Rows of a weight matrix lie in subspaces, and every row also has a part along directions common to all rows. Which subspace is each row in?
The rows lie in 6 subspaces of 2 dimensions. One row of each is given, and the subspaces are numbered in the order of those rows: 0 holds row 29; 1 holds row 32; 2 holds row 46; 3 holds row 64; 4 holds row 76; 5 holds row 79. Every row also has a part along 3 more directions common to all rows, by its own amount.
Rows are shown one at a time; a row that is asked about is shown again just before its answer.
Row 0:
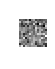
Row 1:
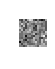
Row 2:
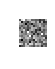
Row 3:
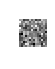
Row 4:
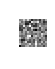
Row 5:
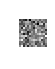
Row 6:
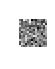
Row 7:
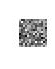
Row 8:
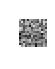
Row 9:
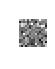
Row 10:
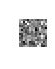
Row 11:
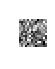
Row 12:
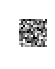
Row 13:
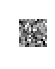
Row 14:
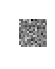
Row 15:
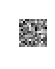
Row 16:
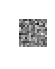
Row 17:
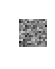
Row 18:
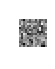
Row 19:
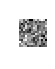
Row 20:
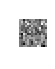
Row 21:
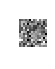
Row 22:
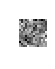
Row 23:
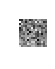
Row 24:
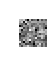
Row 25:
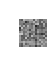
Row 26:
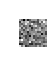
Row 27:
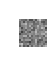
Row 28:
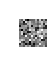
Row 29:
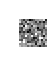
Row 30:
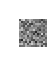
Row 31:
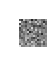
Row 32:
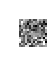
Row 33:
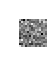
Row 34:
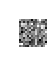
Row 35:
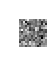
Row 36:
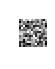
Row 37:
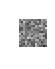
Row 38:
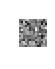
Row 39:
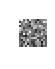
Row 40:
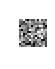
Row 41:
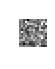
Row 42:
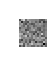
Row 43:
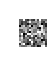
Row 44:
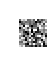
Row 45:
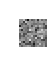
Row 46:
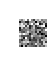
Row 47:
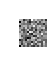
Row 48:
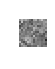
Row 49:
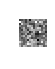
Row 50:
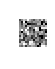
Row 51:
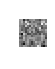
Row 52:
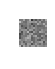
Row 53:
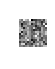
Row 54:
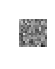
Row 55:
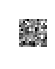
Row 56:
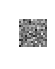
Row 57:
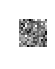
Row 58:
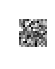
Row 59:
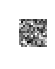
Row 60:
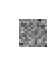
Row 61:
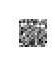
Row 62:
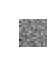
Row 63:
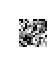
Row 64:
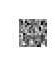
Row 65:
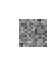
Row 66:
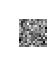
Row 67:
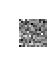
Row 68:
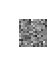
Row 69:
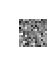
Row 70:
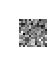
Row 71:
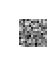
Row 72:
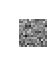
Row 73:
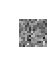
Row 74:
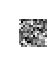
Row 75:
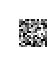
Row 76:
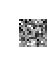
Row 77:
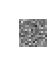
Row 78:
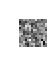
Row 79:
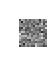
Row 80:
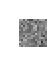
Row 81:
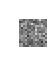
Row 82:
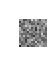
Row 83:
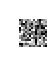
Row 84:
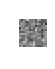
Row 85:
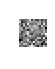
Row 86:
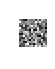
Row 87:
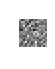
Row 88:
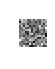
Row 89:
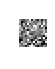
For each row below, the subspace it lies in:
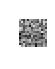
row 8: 5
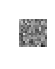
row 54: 3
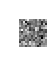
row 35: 3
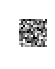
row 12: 0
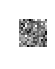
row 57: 0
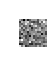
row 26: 5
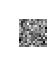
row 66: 1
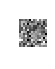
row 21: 1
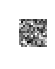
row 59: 0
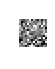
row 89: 1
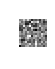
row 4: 5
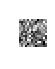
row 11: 1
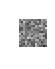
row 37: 5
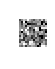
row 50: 3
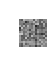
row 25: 2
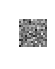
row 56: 4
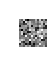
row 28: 3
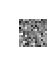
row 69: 1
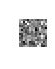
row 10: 3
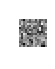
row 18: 3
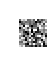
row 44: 1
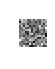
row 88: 1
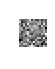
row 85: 1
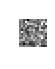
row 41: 3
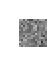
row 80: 0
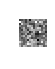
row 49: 4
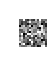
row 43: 3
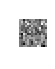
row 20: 3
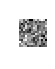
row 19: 0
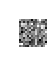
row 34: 2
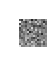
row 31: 4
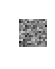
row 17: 0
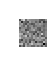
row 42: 5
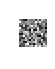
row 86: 1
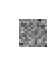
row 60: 2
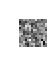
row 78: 1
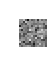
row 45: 3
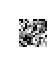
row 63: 0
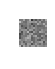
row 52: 4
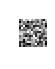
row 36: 0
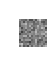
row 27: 2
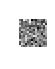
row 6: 4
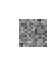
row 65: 2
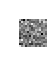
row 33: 5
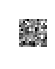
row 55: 3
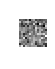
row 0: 2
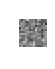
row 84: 3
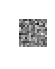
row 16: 2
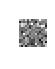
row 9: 2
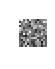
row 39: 4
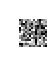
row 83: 2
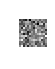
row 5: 2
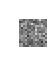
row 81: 2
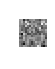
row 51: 3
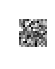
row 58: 5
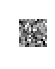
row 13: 1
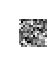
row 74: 0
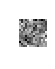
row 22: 0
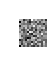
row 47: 4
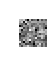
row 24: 3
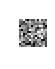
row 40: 3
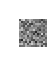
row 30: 5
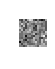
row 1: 0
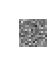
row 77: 1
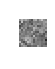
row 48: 0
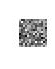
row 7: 5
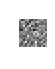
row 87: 5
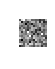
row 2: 5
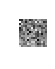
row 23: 4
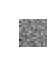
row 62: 4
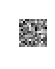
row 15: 3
